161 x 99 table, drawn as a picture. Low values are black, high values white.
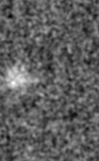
Ninth with the highest average: middle left. Lone odd cells: none. Bumps: one, in the middle left. Grain: blotchy. Odd rows or columns: none.
